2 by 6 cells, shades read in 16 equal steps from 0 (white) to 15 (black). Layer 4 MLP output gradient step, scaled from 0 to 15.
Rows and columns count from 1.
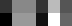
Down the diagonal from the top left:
12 6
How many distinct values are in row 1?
4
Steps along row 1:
down same up down up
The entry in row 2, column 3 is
6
